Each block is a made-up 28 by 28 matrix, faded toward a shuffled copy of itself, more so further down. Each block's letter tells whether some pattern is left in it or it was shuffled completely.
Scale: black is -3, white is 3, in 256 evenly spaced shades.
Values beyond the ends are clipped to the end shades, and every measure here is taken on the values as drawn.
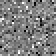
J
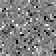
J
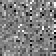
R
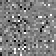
R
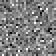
J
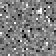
J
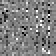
R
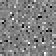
J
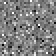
J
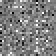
R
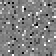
J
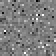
J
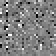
R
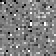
J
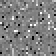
J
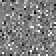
J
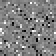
J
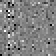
R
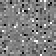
R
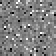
J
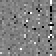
R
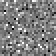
J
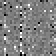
R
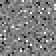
J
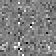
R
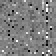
R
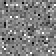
J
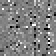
R
